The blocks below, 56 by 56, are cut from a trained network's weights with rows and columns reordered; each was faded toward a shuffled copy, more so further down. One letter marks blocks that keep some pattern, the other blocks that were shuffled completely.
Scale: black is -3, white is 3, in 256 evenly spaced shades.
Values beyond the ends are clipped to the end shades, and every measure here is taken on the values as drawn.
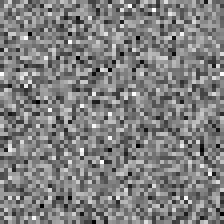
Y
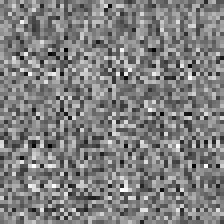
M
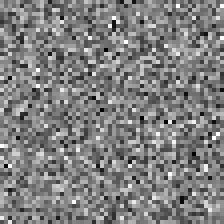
Y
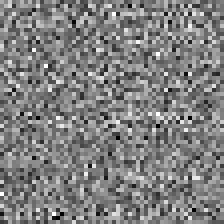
M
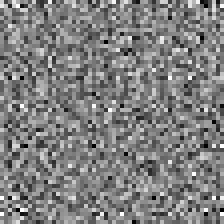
M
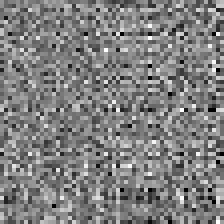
M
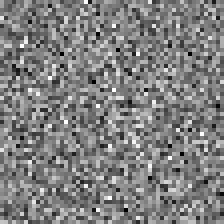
Y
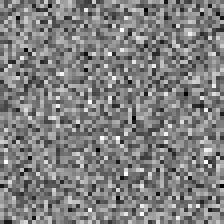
Y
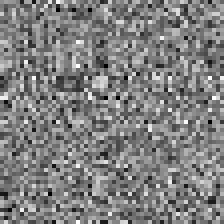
M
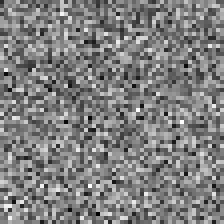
Y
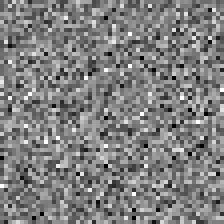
Y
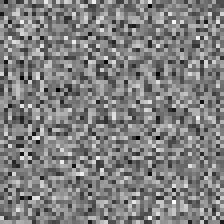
M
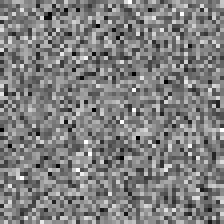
Y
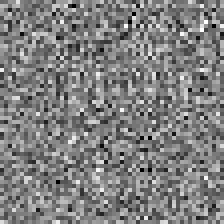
M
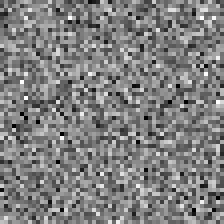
Y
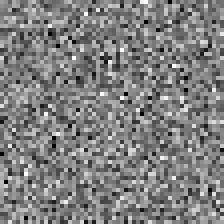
Y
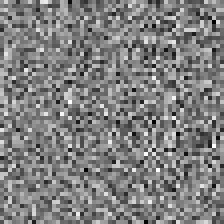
M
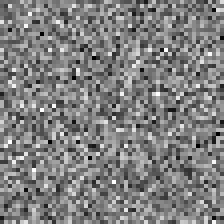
Y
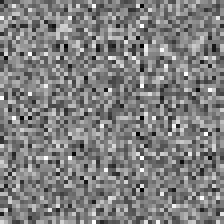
M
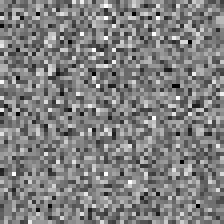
M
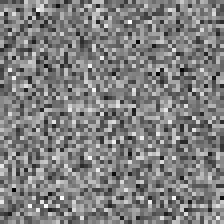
Y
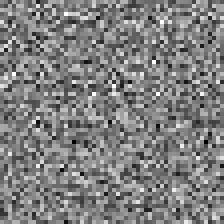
M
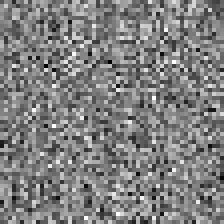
M
